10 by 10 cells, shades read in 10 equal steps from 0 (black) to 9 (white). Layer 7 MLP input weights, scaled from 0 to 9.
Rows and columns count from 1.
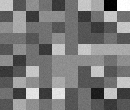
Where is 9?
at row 1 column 10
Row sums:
47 42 41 37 50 44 43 46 41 38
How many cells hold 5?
18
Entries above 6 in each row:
3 1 1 0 2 0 2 1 3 0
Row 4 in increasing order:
3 3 3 3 4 4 4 4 4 5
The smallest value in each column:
2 2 2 2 2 3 2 1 0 2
